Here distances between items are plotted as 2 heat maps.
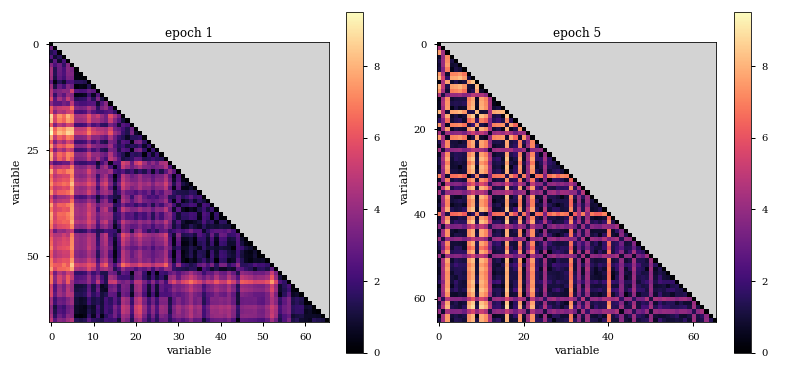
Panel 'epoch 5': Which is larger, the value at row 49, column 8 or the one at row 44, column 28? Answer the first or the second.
the first
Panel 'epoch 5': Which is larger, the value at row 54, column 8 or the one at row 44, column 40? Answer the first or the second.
the first
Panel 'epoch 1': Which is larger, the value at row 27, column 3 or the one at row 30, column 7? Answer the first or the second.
the first
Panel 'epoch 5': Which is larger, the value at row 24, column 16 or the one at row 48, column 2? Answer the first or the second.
the first
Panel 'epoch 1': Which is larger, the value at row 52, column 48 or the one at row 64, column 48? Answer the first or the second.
the second
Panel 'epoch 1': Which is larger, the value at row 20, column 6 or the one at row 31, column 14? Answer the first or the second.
the first
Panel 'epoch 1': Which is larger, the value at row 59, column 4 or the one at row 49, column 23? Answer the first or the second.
the first
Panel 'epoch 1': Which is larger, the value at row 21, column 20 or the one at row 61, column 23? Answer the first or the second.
the second
